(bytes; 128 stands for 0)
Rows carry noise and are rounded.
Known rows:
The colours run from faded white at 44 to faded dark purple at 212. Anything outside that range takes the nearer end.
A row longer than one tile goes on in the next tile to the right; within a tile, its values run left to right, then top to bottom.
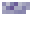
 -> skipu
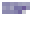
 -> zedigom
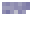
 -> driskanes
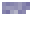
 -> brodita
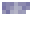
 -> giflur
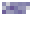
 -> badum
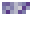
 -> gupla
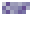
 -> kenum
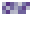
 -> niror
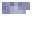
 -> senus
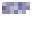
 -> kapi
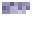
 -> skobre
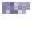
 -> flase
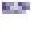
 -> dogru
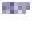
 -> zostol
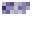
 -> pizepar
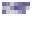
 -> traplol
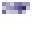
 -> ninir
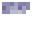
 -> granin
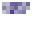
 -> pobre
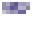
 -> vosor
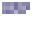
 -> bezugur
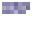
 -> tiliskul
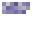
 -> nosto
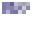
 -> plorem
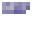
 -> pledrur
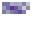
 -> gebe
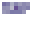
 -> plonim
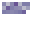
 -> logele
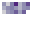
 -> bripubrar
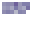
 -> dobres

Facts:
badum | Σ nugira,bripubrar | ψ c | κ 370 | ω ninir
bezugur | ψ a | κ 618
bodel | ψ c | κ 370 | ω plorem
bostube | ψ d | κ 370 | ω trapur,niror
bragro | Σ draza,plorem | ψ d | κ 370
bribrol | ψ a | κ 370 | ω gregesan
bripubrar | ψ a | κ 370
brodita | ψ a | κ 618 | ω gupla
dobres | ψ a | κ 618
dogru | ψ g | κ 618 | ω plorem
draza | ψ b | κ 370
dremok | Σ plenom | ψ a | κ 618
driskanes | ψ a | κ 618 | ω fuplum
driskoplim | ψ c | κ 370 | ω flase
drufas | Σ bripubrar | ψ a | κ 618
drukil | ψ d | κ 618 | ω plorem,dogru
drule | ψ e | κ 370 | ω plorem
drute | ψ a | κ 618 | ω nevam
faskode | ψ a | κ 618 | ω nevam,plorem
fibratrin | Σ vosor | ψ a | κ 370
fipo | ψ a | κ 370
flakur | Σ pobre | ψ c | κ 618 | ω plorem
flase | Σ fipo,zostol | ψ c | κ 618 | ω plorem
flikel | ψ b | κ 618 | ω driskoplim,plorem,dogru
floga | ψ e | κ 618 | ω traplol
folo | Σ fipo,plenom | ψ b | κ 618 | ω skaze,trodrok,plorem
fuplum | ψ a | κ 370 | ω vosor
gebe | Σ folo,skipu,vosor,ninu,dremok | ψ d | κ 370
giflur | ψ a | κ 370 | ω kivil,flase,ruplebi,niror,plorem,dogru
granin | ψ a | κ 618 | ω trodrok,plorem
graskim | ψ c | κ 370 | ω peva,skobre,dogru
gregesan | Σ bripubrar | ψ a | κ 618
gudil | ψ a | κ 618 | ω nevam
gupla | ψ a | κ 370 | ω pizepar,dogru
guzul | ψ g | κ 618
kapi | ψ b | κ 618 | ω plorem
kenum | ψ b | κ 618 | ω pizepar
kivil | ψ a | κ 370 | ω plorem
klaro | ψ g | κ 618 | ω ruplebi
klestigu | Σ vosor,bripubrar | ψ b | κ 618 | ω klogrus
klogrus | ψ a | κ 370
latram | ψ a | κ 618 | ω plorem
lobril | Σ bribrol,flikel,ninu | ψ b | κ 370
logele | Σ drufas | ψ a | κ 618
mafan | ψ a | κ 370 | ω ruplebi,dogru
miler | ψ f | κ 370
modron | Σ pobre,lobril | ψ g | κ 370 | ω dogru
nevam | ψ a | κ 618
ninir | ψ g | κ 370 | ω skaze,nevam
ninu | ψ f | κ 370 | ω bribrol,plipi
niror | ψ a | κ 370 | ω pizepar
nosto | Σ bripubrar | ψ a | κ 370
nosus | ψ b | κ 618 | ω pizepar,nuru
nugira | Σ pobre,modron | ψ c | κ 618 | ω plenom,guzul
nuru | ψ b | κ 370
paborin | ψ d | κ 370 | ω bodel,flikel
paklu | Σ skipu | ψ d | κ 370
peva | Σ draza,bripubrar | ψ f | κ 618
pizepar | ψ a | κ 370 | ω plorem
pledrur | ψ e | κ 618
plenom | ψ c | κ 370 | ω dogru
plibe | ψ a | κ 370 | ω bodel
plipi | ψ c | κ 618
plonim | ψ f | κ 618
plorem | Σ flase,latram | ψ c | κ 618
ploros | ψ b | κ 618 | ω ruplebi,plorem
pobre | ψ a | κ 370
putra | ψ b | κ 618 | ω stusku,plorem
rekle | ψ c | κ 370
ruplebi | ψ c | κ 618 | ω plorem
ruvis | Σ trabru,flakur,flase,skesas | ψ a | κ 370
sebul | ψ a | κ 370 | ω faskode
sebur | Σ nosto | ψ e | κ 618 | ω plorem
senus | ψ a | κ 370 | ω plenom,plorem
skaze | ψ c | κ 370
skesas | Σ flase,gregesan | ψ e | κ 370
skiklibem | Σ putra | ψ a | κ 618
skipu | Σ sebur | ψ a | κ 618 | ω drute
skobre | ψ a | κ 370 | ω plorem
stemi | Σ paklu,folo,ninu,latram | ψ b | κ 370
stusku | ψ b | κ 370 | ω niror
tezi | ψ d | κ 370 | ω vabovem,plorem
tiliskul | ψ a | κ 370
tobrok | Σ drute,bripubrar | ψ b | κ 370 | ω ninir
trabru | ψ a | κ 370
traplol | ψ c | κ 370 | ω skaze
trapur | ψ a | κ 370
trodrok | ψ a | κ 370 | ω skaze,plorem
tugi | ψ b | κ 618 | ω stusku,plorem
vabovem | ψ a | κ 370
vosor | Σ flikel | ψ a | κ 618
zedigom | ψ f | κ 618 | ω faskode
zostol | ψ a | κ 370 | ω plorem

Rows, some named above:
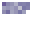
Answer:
graskim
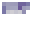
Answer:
trodrok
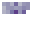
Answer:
draza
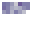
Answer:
drukil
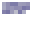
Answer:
sebul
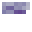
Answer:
klestigu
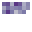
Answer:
skiklibem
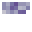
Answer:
vosor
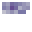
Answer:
bribrol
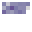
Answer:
badum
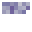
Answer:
dremok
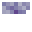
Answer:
paklu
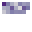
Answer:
plenom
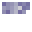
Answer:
mafan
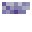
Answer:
peva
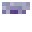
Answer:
skesas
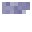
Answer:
paborin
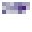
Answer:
ninir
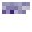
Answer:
ruvis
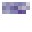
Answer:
lobril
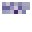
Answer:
sebur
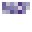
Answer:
modron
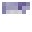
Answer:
trodrok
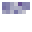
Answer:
drukil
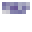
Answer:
ninu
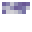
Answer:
traplol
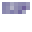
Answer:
klaro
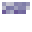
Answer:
tobrok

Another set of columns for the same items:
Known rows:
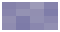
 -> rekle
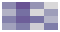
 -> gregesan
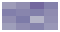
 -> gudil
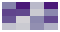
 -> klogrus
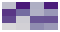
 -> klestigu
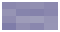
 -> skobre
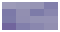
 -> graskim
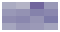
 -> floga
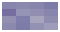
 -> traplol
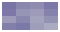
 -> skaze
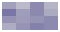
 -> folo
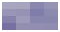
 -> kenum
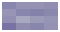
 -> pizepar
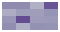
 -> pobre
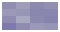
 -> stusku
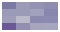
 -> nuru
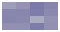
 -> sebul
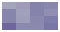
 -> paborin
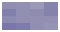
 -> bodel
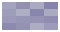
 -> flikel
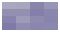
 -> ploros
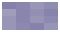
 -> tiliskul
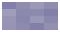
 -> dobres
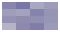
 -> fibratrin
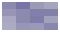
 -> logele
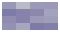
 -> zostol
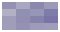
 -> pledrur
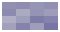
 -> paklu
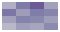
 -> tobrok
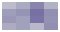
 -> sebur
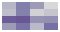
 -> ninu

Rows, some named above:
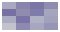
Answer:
skipu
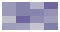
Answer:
bripubrar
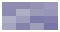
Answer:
paklu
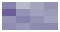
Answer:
flase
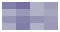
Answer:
vosor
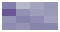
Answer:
flase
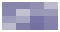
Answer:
gebe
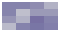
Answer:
gebe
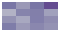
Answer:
dogru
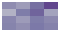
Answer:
klaro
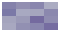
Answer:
bragro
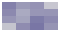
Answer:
stemi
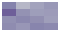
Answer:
flase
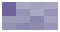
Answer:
plorem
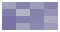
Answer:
nugira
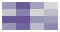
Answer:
bribrol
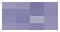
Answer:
sebul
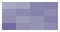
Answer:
putra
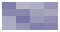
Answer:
fipo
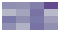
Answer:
modron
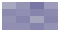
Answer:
zedigom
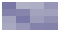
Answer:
fipo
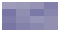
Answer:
graskim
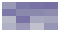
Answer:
drute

